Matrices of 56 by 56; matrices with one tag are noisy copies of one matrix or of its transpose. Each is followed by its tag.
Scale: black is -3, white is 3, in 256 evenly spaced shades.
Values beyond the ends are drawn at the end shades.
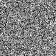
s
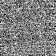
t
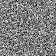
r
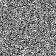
s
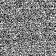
t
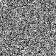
s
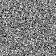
r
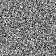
r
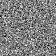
r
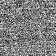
t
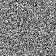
r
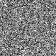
s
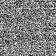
t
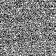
t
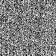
t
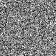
s
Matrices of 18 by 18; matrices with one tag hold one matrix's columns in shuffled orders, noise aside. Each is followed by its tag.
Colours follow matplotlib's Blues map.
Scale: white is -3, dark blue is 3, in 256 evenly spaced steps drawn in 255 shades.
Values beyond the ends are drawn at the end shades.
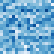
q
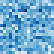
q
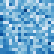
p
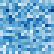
q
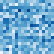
q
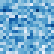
q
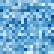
q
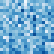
p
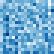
p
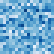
q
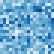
q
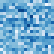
q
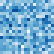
q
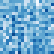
p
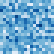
q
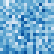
p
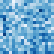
p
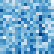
p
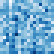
p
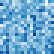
p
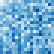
p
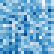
p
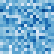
q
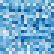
q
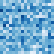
q
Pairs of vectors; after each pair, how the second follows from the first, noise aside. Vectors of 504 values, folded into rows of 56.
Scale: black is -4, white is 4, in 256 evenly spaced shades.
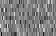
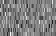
shuffled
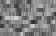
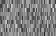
shuffled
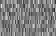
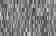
shuffled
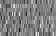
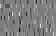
partly zeroed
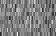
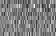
shuffled
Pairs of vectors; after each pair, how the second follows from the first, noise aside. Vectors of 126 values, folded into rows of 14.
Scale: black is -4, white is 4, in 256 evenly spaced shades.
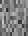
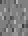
partly zeroed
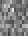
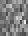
wrapped around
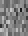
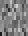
wrapped around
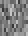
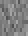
shrunk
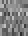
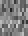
wrapped around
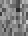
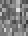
negated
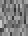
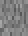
shrunk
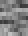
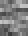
negated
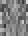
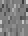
partly zeroed
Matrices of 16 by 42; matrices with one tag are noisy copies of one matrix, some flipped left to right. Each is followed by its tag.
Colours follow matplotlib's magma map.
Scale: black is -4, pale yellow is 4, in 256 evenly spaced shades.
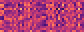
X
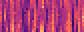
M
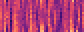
M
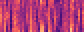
M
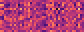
X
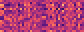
X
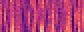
M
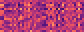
X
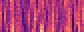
M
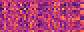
X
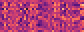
X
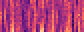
M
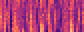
M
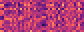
X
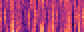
M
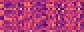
X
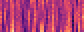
M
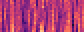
M
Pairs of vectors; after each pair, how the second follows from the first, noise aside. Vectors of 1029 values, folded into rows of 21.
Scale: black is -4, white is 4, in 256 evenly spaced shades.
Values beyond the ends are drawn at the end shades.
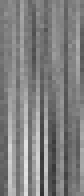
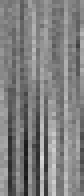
negated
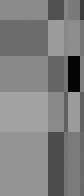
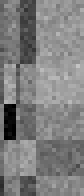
reversed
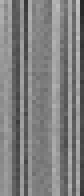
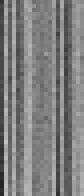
reversed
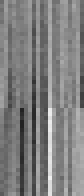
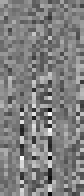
sign-scrambled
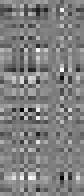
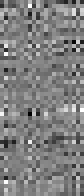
wrapped around
